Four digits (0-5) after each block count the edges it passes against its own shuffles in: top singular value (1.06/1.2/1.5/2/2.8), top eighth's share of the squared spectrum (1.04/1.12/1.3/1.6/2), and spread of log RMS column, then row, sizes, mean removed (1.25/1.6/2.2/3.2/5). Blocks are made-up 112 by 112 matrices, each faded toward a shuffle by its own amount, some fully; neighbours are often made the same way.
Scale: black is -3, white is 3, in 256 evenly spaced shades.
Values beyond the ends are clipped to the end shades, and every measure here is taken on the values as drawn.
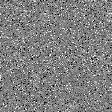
3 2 1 1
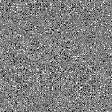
4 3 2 2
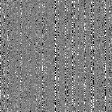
3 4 4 0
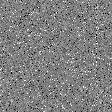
1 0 0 0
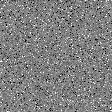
0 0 0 0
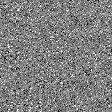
3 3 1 1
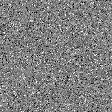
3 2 0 0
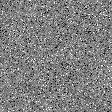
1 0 0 0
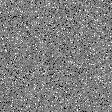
0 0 0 0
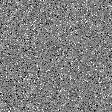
0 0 0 0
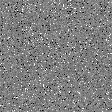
0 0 0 1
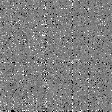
2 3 3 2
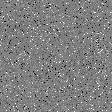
0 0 0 0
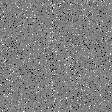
2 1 1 0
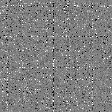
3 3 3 2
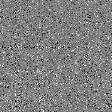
2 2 2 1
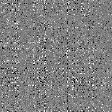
2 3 3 3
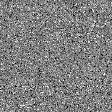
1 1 0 2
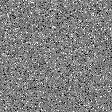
1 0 0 0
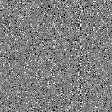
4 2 2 0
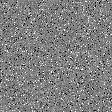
2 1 0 0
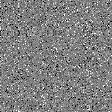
4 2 2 1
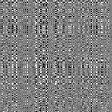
5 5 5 4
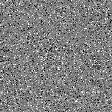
3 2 0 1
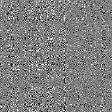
2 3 4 3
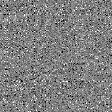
4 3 2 1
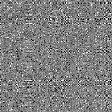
5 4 3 3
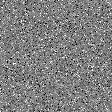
2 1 0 0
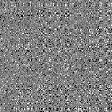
5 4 3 3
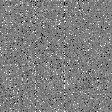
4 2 2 0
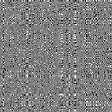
5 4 3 3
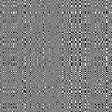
5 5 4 4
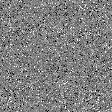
1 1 1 1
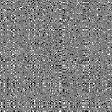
5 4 3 3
